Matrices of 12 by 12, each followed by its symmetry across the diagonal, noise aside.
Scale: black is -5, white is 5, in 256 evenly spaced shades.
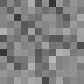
symmetric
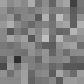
neither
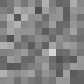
symmetric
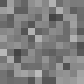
symmetric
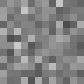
neither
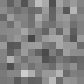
neither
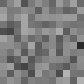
neither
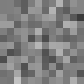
antisymmetric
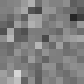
antisymmetric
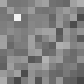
symmetric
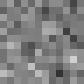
antisymmetric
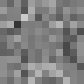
antisymmetric
